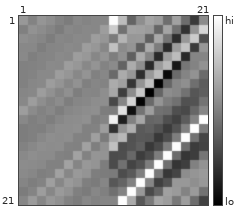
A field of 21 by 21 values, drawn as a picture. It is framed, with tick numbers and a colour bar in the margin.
A few values lie far out on both sides of the bulk. Streaks slant up to the right. A vertical seam about 50% of the way across splits the table, and the left part is calmer. The middle right is the ninth with the lowest average.
